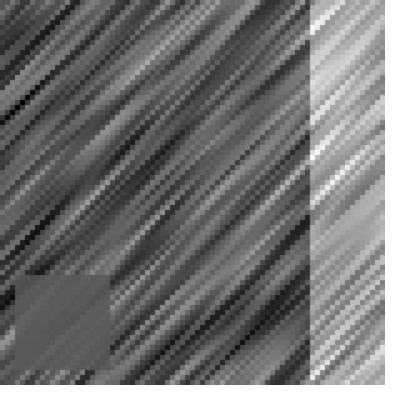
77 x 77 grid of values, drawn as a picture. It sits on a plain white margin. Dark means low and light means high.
The right part is higher, past a seam about 80% of the way across. Streaks slant up to the right. In the bottom left lies a patch that is calmer than the rest. The top right is the ninth with the highest average.
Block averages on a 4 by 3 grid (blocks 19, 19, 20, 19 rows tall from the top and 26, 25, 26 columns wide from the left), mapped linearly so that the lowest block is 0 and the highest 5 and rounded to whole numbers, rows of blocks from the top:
0 1 5 | 0 1 5 | 0 1 4 | 1 0 4
